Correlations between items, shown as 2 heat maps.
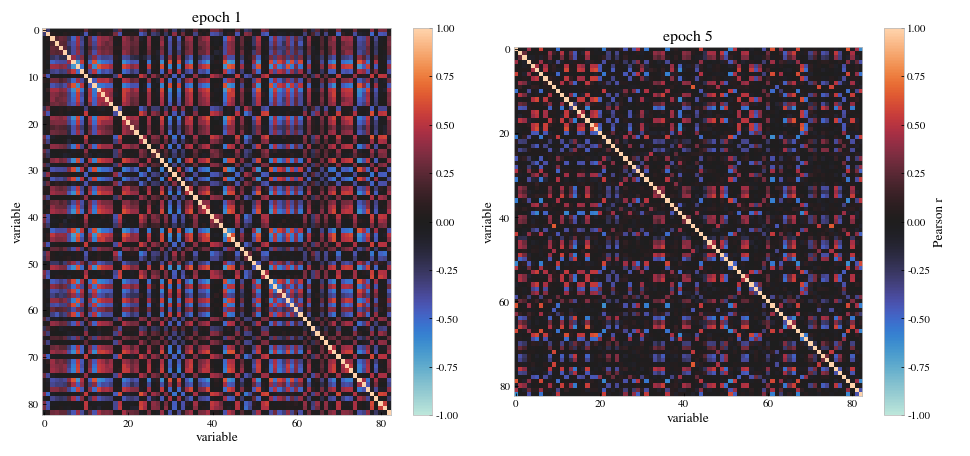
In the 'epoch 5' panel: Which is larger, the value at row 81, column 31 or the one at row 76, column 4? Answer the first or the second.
the second
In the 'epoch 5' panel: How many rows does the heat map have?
83
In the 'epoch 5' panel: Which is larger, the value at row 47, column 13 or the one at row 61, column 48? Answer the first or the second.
the first
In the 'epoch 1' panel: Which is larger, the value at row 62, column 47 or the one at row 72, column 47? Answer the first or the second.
the second
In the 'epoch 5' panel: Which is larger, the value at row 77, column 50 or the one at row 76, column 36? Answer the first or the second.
the first
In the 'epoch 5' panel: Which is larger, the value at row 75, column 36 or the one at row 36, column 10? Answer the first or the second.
the second
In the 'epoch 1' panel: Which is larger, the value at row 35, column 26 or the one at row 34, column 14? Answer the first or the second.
the second
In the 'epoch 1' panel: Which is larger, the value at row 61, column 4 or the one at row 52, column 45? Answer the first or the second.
the second
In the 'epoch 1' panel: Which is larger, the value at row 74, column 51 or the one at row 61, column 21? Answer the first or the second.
the first
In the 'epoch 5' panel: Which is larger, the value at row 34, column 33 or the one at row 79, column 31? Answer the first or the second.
the first
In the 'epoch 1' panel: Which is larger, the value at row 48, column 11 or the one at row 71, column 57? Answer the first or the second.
the first
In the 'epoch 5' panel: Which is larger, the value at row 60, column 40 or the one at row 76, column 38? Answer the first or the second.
the first
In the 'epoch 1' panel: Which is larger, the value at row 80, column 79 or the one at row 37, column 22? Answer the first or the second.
the second
